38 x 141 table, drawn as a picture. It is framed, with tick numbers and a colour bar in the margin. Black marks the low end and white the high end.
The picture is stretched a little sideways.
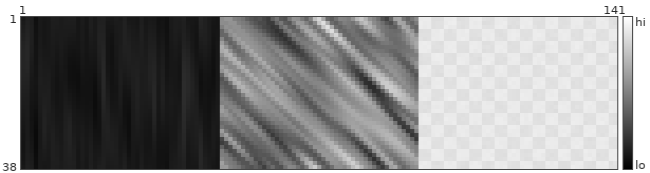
The table splits into one row of 3 panels. Panel 1,1: very low, streaked downward, faint in contrast. Panel 1,2: middling, slanting down to the right, strong in contrast. Panel 1,3: very high, checkered, faint in contrast.
